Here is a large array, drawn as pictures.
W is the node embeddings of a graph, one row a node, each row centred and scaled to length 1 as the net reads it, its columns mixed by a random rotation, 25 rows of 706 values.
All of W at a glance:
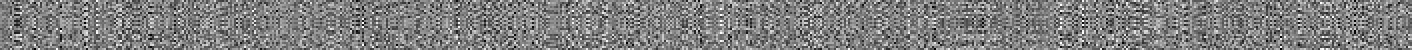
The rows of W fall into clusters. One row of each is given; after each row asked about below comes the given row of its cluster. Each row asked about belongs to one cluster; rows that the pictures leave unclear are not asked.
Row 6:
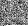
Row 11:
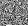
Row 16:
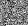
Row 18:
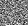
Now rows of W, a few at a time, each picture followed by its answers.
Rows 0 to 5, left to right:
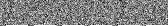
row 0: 16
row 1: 18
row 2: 11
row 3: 6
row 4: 16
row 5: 11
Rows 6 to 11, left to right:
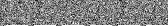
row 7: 16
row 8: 18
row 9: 11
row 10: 16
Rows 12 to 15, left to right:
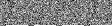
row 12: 16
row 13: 11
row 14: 18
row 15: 16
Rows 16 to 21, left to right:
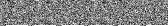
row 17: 6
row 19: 6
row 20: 16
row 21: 11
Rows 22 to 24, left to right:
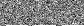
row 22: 11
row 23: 6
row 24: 18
